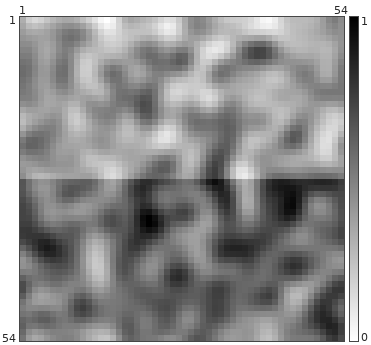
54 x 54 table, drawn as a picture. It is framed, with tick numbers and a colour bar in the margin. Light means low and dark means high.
Grain: blotchy. Seam: horizontal, 50% of the way down, the bottom part higher. Lone odd cells: none. Histogram: bell-shaped.
